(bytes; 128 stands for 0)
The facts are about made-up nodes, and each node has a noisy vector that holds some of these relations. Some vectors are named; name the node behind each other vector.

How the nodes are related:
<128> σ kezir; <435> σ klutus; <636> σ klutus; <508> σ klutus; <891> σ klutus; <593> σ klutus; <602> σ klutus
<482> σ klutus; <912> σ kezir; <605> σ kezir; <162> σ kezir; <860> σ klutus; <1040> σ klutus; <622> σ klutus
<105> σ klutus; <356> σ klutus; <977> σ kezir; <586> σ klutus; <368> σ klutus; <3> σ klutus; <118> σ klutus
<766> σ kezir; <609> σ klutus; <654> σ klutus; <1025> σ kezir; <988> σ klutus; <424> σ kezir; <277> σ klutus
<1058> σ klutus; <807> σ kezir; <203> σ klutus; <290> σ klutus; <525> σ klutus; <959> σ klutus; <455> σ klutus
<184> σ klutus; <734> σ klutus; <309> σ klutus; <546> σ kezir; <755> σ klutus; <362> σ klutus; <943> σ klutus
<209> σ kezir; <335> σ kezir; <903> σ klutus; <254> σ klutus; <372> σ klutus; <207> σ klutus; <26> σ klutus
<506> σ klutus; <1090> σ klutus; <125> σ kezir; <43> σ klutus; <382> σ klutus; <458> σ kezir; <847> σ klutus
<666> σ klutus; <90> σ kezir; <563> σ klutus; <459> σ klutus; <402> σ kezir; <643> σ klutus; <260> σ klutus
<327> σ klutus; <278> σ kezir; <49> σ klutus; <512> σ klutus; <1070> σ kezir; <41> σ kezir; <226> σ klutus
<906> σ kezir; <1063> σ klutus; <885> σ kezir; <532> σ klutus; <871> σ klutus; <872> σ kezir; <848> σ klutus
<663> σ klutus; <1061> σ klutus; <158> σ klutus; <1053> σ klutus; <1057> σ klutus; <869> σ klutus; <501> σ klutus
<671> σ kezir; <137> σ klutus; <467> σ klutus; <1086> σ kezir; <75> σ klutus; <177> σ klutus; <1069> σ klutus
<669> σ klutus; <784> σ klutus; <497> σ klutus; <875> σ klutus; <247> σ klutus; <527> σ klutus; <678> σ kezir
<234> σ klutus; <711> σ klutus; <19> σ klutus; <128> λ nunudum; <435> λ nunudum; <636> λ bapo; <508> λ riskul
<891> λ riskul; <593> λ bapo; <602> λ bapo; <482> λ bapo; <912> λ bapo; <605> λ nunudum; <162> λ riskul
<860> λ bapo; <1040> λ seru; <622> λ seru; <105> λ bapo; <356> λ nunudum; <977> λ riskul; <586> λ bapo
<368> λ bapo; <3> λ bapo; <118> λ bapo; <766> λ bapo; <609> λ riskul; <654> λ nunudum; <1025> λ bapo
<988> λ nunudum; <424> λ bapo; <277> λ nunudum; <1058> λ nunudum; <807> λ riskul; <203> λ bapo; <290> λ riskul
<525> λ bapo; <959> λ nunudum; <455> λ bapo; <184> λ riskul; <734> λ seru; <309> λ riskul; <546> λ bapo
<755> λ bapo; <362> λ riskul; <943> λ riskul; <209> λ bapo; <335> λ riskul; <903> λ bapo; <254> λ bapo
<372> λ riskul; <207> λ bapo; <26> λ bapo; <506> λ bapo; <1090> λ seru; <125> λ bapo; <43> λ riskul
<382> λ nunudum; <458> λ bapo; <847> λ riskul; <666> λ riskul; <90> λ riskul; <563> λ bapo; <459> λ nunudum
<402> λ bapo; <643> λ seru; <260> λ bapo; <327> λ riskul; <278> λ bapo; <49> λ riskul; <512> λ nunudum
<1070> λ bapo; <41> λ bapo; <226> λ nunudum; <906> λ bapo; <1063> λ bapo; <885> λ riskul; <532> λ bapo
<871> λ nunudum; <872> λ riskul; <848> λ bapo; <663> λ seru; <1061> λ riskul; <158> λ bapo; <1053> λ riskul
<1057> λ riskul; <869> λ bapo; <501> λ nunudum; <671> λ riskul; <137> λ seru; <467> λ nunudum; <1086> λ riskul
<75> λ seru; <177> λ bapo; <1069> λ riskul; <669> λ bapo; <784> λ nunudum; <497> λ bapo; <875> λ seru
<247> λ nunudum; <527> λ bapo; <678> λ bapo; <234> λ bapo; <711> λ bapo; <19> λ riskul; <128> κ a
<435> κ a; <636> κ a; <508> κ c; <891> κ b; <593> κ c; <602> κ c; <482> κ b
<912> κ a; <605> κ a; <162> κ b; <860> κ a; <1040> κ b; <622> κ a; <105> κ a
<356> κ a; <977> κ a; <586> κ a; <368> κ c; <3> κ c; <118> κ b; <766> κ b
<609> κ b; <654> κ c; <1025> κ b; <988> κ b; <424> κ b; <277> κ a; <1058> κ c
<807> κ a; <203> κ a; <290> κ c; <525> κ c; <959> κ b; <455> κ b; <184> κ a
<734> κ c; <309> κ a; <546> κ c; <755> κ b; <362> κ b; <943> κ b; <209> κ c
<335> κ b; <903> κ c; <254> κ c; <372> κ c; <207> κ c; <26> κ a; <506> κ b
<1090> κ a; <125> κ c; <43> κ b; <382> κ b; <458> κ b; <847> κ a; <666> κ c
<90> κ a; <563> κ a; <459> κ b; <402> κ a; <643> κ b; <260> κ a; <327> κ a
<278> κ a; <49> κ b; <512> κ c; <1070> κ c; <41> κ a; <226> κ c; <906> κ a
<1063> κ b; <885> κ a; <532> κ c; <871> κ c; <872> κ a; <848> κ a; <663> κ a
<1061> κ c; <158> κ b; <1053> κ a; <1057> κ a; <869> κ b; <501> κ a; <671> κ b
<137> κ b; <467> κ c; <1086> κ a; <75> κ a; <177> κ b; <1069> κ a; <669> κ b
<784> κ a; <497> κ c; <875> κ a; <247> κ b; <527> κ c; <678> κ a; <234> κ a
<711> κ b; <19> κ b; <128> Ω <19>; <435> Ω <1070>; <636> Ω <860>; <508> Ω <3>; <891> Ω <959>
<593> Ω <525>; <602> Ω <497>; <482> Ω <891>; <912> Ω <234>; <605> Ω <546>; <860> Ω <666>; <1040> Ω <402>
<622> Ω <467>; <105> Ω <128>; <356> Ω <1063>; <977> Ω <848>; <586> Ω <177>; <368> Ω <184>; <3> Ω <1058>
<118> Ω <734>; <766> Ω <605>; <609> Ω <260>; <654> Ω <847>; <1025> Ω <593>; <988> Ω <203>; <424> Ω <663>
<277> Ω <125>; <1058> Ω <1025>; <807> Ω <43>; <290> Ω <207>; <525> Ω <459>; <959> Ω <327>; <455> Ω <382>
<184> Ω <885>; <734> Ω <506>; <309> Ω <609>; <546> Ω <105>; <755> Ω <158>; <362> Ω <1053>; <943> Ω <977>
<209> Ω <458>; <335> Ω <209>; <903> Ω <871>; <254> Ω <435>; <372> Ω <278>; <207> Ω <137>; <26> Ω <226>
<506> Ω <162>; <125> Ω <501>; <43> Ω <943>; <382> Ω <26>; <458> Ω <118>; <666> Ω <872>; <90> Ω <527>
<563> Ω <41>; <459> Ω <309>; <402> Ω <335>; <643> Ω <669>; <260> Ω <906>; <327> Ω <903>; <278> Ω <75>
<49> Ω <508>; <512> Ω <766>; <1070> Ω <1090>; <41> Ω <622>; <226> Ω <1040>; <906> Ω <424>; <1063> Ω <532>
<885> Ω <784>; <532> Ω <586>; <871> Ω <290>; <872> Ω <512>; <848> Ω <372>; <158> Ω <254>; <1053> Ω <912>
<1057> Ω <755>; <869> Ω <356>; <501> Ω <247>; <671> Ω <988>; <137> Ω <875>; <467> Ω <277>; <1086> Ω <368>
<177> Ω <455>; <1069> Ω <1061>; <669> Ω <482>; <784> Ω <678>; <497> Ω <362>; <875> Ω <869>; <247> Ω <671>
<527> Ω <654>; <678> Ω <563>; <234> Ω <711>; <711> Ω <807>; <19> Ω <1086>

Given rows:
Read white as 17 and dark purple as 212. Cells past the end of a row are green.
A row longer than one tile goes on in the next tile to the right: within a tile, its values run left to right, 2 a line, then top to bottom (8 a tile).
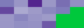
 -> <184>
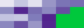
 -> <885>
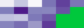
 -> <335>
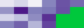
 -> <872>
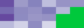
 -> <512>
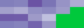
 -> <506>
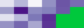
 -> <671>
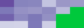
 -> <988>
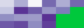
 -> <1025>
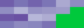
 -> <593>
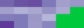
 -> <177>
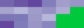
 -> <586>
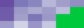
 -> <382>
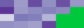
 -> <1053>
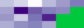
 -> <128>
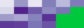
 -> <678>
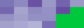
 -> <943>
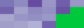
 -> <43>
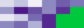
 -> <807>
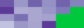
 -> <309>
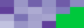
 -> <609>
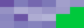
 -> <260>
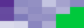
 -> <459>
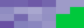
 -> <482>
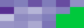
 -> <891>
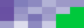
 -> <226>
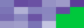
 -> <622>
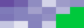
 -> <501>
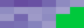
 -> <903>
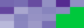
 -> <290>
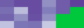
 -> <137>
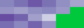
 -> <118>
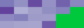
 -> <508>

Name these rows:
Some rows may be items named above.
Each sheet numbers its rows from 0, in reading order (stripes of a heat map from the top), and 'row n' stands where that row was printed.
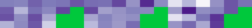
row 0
<734>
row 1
<290>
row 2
<671>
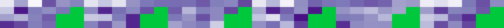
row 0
<402>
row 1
<885>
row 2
<643>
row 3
<977>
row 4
<26>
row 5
<162>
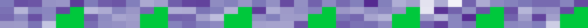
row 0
<622>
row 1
<848>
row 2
<869>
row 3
<508>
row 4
<368>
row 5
<278>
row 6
<1040>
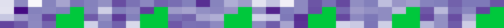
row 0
<125>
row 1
<75>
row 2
<368>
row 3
<90>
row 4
<654>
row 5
<734>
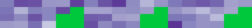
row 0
<622>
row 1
<563>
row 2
<26>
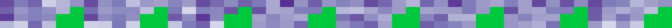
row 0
<784>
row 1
<654>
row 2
<1090>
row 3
<19>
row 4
<203>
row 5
<105>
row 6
<666>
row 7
<382>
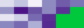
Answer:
<807>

